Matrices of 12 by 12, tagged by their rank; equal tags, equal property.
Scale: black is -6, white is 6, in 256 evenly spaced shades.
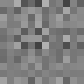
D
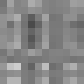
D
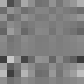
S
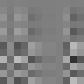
S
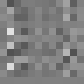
D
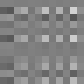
S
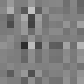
D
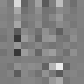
D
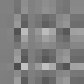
S
